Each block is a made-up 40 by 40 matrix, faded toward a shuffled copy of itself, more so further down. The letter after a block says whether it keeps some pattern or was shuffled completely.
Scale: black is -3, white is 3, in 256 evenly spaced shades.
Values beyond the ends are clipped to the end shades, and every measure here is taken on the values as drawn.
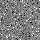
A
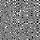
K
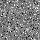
A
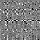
K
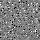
A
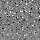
A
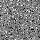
A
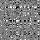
K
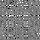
K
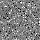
A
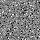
A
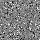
A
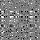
K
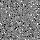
A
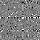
K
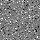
A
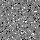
A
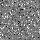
A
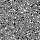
A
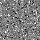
A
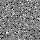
A
